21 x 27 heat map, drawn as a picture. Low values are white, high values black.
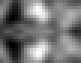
Stripes: none. Odd rows or columns: none. Mirror symmetry: top to bottom. Histogram: bell-shaped. Grain: blotchy.
